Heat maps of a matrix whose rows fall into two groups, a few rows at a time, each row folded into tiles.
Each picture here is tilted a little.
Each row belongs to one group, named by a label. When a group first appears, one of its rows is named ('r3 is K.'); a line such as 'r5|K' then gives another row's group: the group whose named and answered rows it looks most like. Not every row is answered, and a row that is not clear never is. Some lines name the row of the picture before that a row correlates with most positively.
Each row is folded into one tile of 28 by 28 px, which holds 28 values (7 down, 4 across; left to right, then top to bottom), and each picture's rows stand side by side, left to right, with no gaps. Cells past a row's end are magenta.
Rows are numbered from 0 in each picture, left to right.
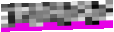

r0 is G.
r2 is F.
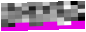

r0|F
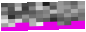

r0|G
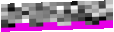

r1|F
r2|G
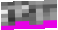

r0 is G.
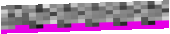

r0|G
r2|F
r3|F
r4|F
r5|F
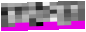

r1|F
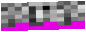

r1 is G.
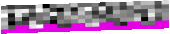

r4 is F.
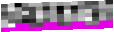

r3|G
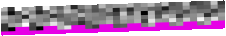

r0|F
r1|F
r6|G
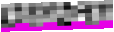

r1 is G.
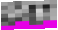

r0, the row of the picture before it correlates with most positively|0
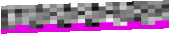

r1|F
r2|F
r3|F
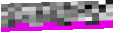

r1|G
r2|F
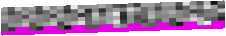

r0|F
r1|F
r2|F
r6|F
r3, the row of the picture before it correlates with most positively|3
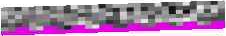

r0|G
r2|F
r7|G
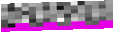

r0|F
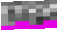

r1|G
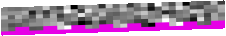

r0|G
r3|G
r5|F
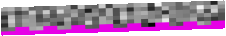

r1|G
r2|G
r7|G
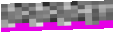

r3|G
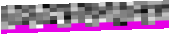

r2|G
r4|F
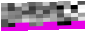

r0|F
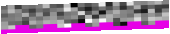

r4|F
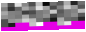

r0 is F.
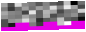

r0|F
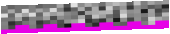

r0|G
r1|G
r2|F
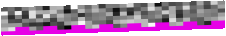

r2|F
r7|F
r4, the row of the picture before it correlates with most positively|5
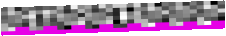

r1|G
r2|F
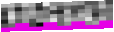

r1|F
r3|G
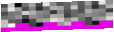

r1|F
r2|G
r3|F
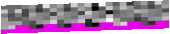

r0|G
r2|F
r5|F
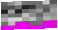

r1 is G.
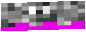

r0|F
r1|G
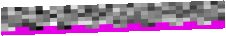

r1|F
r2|F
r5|F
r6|G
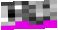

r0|G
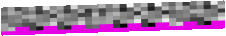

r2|F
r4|F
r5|F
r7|F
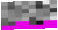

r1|F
